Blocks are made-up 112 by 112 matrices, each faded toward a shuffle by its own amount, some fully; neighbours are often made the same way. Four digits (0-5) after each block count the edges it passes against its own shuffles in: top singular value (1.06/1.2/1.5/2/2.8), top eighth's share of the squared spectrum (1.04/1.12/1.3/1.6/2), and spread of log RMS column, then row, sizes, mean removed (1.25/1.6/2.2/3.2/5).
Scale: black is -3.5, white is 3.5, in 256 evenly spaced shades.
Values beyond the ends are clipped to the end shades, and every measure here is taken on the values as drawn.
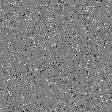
1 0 0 0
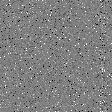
1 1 1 0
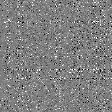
2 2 3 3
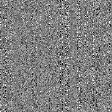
1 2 4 0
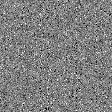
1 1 2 0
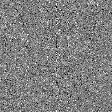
1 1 2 0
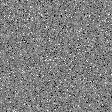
0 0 0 0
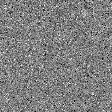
0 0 2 0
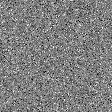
0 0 0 0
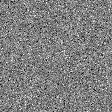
0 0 0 0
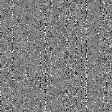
2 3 4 0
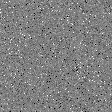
0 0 0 0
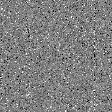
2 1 2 0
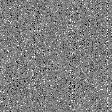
1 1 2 0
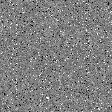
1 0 1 0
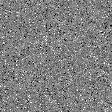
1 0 1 0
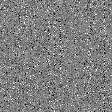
2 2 2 0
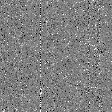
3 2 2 0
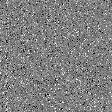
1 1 2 0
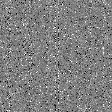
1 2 2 0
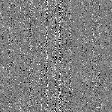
2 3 4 0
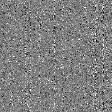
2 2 3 0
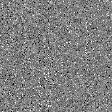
1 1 2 0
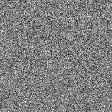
3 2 1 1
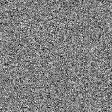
3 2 1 1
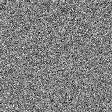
2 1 0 0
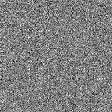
3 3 1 1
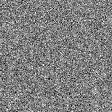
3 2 0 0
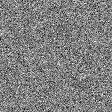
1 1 0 0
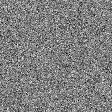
2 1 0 0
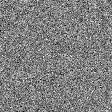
2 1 0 0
